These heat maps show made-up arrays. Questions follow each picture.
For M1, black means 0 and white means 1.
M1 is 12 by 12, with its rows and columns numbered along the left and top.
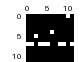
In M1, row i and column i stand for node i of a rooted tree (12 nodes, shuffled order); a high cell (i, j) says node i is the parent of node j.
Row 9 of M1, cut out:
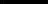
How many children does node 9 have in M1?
0
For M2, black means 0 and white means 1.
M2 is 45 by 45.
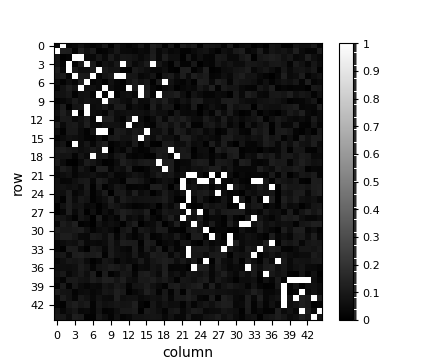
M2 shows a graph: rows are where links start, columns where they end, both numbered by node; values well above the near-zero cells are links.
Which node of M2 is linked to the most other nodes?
node 22
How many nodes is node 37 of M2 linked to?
1
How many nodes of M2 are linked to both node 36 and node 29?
2
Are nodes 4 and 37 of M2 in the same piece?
no
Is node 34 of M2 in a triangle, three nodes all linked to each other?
yes
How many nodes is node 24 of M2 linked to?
2
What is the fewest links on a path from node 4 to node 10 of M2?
4
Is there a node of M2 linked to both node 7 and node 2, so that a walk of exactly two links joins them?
yes
